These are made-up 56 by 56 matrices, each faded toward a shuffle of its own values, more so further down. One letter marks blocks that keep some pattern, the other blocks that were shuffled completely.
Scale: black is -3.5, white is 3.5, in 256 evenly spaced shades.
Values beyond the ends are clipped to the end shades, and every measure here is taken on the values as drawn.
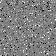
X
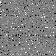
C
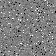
X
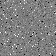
X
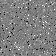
X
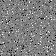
X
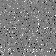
C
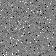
X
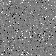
X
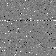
C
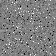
X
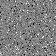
X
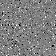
C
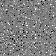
C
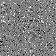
C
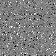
C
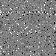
C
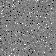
X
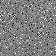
X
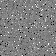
X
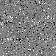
C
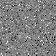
C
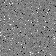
X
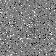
C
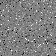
X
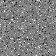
C
